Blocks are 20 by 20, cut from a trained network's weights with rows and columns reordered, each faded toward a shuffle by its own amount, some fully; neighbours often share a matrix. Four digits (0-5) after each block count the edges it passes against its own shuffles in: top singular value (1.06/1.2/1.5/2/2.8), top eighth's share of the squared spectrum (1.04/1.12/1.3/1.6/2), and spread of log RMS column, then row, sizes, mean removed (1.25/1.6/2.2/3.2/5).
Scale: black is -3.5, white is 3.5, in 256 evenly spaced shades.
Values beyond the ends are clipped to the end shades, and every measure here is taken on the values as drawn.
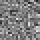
2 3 1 0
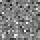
0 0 0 0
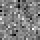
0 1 0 0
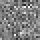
2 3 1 1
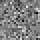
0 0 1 0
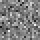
0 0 0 0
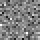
0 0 0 0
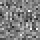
2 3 1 0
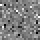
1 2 1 0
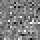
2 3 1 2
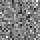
0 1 0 0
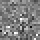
1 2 0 1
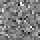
0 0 0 0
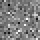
1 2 1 0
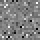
1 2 0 0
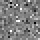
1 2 0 0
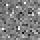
0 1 0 0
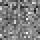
1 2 0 1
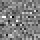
2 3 0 2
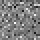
2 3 0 0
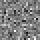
0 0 1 0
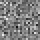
1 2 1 1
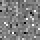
0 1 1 0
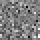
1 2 0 1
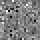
1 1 0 0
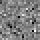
1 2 0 0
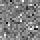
1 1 0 0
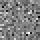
1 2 0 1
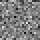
2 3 0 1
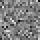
1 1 0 1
